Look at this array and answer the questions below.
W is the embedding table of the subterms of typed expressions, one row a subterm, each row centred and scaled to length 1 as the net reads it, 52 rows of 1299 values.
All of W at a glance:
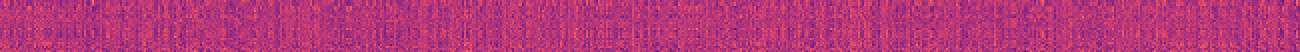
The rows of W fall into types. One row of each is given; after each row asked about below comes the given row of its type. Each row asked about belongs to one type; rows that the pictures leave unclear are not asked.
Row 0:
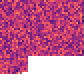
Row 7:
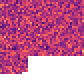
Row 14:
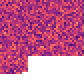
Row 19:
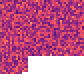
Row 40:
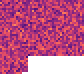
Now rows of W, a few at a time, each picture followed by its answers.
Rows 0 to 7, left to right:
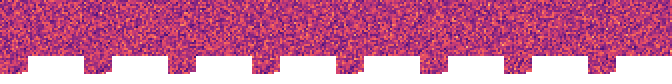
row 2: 40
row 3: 0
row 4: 0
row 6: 19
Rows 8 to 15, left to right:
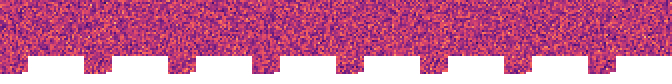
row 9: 0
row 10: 19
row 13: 19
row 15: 7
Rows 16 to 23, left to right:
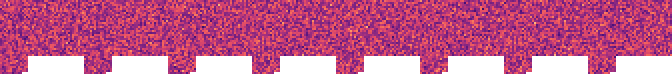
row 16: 14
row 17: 7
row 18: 14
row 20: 0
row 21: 19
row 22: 19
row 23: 40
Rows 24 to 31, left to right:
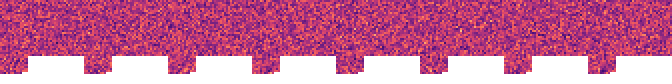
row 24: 19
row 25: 14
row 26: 14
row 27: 0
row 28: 7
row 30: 14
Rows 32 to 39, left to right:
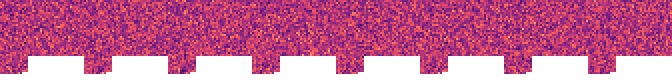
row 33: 0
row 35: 40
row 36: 40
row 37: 19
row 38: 7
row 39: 14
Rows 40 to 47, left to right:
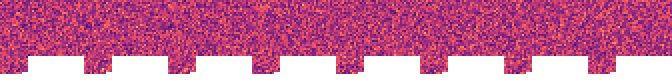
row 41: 0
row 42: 14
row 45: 14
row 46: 0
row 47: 0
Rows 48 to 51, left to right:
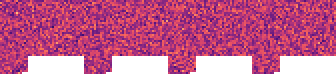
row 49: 7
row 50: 14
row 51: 14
